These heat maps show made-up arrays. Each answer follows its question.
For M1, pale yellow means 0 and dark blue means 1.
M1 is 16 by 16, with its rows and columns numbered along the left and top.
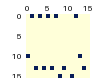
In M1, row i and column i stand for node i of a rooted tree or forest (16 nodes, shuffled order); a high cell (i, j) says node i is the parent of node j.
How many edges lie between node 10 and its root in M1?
0
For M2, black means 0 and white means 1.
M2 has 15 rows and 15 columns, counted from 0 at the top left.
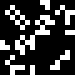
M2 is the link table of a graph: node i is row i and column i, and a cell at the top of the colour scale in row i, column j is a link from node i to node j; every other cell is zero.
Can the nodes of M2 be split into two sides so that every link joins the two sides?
no
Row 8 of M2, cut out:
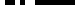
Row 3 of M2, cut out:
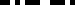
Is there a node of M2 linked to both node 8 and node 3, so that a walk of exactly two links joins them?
no
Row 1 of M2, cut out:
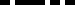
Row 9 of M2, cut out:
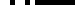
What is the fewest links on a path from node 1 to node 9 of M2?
1
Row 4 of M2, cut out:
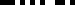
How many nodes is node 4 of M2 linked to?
6
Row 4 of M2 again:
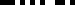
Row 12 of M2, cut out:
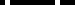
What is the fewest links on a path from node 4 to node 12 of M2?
3
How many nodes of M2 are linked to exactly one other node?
0
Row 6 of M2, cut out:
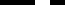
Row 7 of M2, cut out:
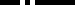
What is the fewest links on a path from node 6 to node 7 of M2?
1
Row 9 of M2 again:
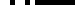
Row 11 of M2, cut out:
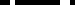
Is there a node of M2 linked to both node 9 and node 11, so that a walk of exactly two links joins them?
no
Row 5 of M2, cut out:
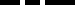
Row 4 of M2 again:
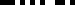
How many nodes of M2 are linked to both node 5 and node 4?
0
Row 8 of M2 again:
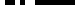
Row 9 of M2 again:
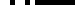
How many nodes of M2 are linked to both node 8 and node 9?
3
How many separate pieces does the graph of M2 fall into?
1
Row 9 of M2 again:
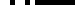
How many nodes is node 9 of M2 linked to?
5
